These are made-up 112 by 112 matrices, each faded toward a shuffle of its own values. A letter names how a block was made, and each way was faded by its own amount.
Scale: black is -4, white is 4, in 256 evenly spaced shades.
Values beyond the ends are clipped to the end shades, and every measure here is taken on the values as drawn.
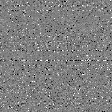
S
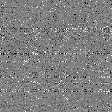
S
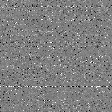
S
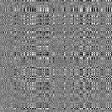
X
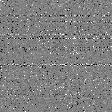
S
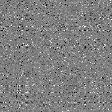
S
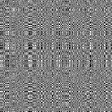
X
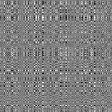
X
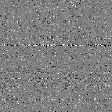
S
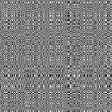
X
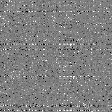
S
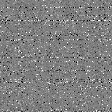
S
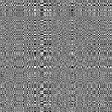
X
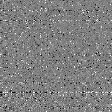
S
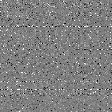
S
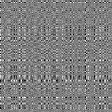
X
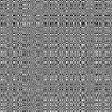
X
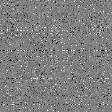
S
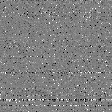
S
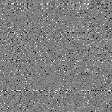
S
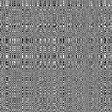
X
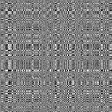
X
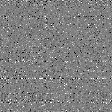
S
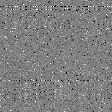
S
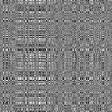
X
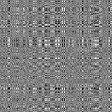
X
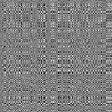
X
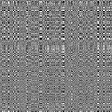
X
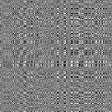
X
